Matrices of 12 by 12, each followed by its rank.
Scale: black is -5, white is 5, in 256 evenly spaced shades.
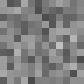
full rank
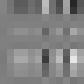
one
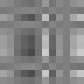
one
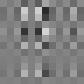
one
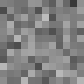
full rank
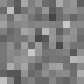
full rank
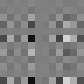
one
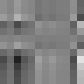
one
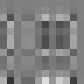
one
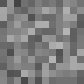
full rank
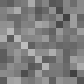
full rank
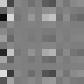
one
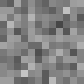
full rank
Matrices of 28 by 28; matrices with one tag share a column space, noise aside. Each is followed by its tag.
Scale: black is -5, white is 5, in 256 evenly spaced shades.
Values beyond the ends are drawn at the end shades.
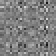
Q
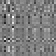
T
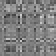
T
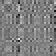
T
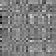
T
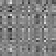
T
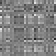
T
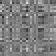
T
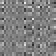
Q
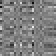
Q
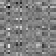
Q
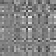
T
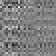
Q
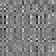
T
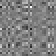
Q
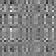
T
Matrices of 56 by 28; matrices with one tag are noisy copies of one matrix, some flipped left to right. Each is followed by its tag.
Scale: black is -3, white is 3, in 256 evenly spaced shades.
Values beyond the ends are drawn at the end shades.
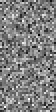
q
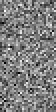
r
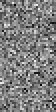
r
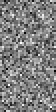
q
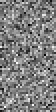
q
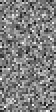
q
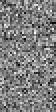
r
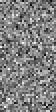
q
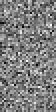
r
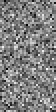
q
